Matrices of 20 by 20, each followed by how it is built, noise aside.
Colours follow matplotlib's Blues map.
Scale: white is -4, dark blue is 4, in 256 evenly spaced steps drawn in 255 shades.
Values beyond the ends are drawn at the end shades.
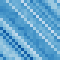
Toeplitz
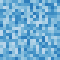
noise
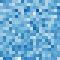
noise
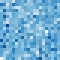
noise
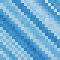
Toeplitz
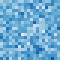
noise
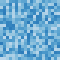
noise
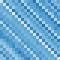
Toeplitz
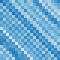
Toeplitz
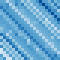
Toeplitz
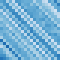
Toeplitz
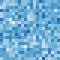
noise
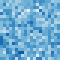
noise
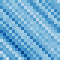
Toeplitz
